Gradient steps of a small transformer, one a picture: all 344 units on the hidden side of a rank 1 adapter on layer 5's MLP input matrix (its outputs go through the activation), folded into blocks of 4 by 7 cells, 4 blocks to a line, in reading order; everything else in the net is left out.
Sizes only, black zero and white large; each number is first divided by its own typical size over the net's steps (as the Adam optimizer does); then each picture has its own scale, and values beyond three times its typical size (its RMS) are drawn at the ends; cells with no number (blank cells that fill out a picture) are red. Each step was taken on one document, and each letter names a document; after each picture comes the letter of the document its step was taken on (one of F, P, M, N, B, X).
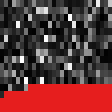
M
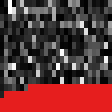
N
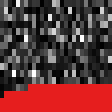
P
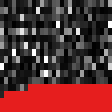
P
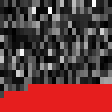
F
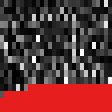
F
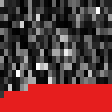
M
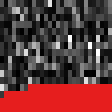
N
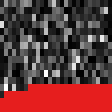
P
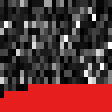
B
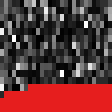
M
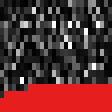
B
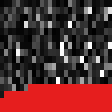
N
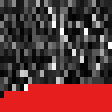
B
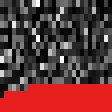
F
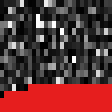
B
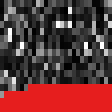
B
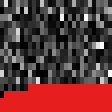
M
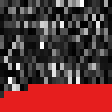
F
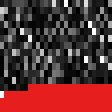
P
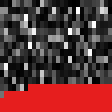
P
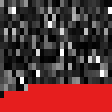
N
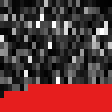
F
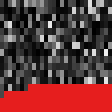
M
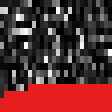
P
